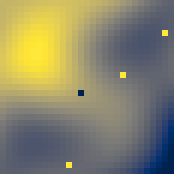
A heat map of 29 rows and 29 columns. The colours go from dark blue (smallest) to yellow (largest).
Ninth with the highest average: top left. Mirror symmetry: none. Lone odd cells: 4, 3 higher and 1 lower than their neighbours. Ninth with the lowest average: bottom right. Slope: up to the top left.
